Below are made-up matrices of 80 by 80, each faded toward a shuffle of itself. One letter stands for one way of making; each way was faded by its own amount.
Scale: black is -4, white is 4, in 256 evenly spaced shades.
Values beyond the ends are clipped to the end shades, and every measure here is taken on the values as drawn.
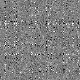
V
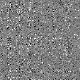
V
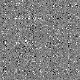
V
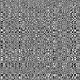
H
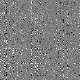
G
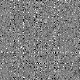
V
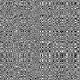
H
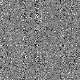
V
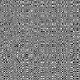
H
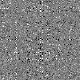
V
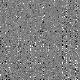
G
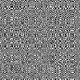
H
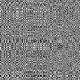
H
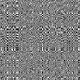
H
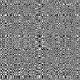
H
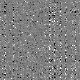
G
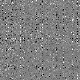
G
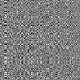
H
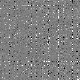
G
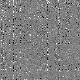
G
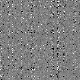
G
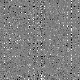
G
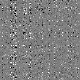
G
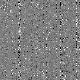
G
